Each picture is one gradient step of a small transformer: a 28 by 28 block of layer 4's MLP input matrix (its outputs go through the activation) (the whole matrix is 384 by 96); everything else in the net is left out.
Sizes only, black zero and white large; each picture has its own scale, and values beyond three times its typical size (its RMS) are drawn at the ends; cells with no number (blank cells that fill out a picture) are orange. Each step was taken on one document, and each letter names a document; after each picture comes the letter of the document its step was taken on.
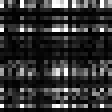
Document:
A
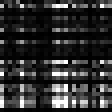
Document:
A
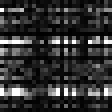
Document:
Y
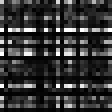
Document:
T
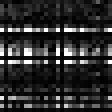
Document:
T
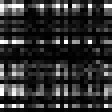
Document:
Y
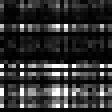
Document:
A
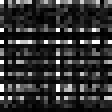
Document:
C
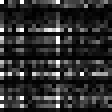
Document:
C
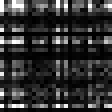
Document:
Y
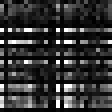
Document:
T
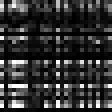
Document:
Y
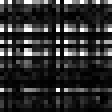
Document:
T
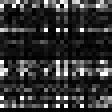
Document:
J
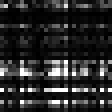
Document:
A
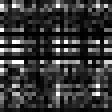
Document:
Y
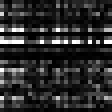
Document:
Y
